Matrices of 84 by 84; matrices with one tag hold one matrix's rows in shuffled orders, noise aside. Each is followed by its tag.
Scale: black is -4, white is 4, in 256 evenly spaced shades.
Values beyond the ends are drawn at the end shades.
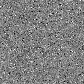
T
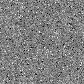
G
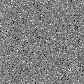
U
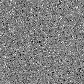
T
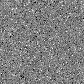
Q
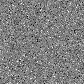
U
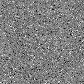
T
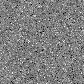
G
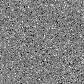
G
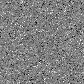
G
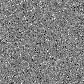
U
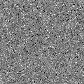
U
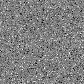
G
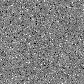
Q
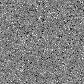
G
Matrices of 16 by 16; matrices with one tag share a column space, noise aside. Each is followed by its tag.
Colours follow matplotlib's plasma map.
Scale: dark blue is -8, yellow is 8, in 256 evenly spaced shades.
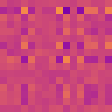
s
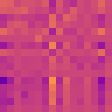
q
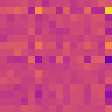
s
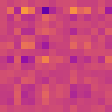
s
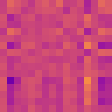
q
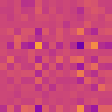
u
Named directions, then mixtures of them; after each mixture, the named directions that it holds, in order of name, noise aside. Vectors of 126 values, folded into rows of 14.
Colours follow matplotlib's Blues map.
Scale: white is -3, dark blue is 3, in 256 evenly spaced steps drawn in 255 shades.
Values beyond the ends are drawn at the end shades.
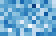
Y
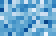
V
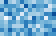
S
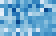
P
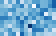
S, Y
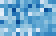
P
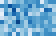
P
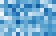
P, S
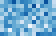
Y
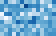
P, S, V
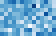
Y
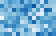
P, V, Y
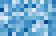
S, V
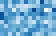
P, V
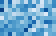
V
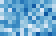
P, Y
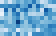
P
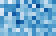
P, V, Y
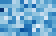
P, S, V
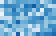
P, S, Y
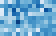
P
